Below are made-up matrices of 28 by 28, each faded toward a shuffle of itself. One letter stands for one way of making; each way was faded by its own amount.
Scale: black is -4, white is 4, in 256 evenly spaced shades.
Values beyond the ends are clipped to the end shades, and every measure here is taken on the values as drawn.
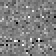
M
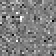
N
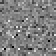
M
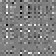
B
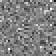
N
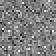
N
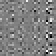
B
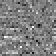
N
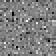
M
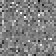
N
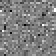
N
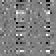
B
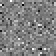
N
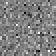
N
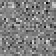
N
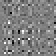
B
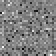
M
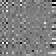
B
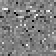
M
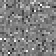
M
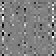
B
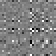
B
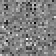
N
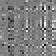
B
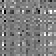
B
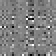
B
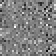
N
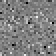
M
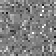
N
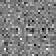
N
